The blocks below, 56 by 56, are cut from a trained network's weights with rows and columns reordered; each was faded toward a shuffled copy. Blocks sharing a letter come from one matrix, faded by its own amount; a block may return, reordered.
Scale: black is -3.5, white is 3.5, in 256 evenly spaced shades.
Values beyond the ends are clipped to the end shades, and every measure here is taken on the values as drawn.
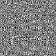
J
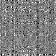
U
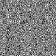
J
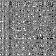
U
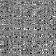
U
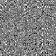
J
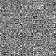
J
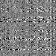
U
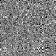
J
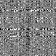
U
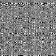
U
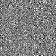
J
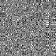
J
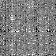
U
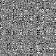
J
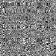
J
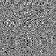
J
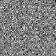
J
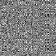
J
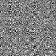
J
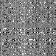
U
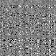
U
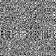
J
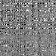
U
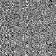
J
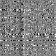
U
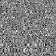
J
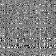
U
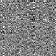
J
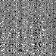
U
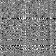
U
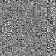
J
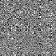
J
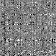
U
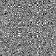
J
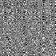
J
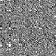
J
